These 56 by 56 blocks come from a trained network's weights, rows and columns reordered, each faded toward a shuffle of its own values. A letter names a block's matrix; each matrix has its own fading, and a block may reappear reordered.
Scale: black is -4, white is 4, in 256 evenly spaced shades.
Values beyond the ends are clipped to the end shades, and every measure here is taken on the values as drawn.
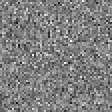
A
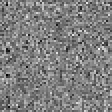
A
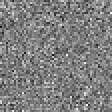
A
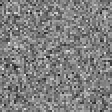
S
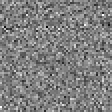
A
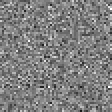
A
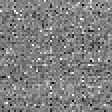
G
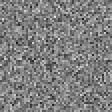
S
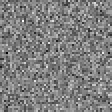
S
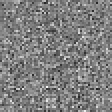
A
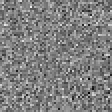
A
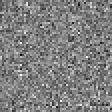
A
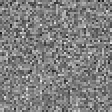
S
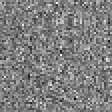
A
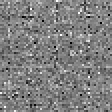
G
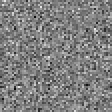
S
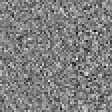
S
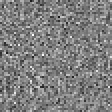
A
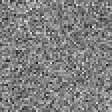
S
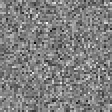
S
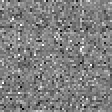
G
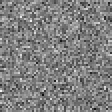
S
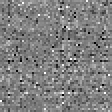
G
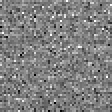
G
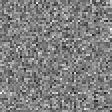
A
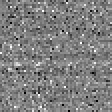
G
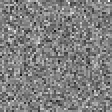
S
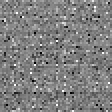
G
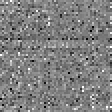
G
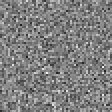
S
